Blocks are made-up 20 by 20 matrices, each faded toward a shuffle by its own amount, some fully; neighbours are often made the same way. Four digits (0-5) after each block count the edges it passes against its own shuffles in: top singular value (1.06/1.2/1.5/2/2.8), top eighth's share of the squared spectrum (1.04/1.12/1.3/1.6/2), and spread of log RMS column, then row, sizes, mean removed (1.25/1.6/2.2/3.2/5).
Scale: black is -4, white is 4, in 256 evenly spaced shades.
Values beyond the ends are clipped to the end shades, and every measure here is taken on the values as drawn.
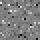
0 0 0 0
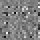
3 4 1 2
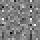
3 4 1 1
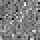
1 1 0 0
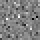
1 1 0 0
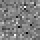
0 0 0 0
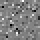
0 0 0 0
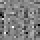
3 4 1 1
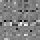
3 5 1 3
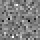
0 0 0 0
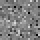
1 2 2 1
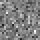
1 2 0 0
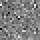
0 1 0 0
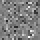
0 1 1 0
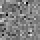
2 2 1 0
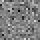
2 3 1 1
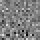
3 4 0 1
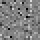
0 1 0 0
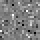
2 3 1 0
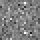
1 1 0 0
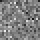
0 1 0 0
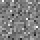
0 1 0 0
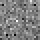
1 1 0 0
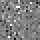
0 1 1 0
